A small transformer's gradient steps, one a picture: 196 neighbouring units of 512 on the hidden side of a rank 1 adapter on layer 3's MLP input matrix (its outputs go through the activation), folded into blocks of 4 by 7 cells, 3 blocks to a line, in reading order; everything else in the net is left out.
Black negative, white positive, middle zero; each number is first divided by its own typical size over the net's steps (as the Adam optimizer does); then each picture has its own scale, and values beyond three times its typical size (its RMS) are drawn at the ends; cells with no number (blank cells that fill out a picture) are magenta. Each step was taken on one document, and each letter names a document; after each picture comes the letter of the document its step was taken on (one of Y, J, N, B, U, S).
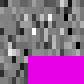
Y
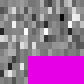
Y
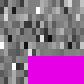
Y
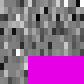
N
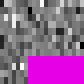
Y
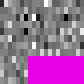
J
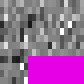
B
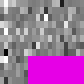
J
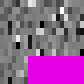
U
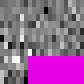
Y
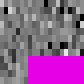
U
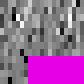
N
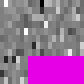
J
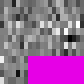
U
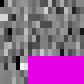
J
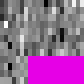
N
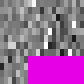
U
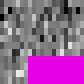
N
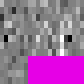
N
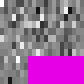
J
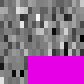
U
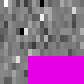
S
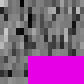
Y
